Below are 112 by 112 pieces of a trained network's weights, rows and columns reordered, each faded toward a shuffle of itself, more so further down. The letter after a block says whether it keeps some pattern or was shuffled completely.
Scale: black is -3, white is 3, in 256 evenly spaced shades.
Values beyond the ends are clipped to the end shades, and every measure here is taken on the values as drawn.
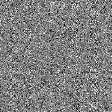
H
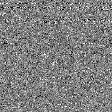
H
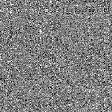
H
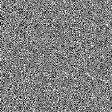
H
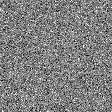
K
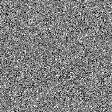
H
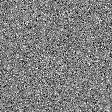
K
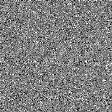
H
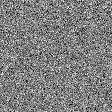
K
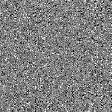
H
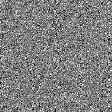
H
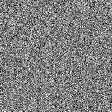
H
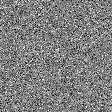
K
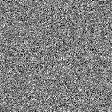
H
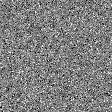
K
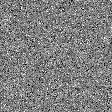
K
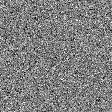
K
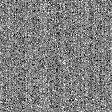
H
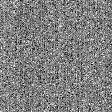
H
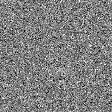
H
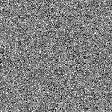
H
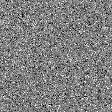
H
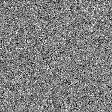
H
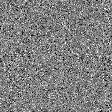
H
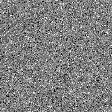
H
